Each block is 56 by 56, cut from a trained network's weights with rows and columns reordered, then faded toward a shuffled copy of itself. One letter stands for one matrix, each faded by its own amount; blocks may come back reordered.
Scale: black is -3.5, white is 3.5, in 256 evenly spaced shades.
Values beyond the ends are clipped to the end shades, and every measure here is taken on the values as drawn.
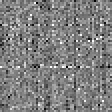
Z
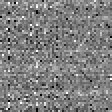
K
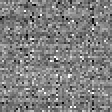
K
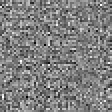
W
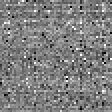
K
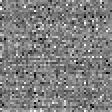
K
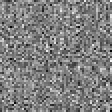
W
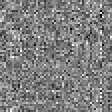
W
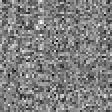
W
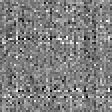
Z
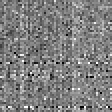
Z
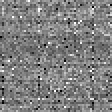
K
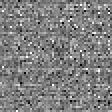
K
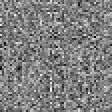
W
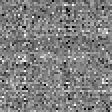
K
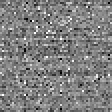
K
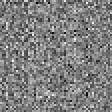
W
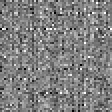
Z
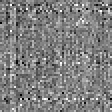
Z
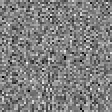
W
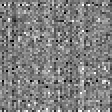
Z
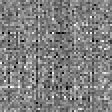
Z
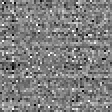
K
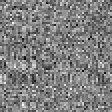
W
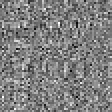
W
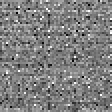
K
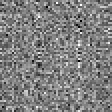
W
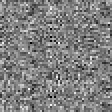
W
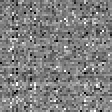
K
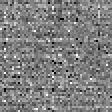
K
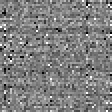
K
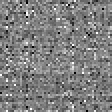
K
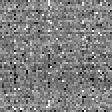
K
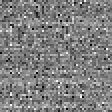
K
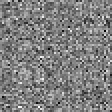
W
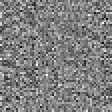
W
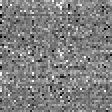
K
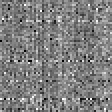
Z
